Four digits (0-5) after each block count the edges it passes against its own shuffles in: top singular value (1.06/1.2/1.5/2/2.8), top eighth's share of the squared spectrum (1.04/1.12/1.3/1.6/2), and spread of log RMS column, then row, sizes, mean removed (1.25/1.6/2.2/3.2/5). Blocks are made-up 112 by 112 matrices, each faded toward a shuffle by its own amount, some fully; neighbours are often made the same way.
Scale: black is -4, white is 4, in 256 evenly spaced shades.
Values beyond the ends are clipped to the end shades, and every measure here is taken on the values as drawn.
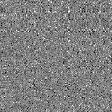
4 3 2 2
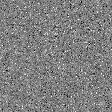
2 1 0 0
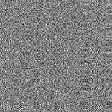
4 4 2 2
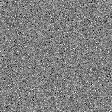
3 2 0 0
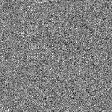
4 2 1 1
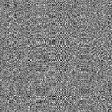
5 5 3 3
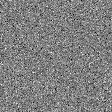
2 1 0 0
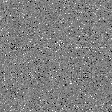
3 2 0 1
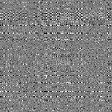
5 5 3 4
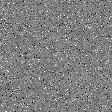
1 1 0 0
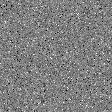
0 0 0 0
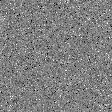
0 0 0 0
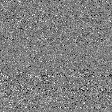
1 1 0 3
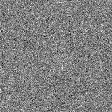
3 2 1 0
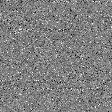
1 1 0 2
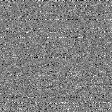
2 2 0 3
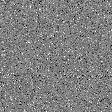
0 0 0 0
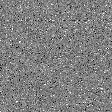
1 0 0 1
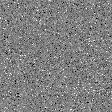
0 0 0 0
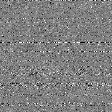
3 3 0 4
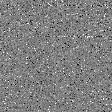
1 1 0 1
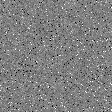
0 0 0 0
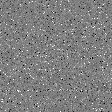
1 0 0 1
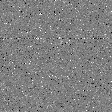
2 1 0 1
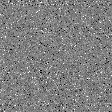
1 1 0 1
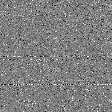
2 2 0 2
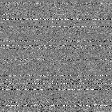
3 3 0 4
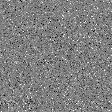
1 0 0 1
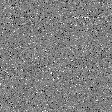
1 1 0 1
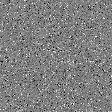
1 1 0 1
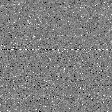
3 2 0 2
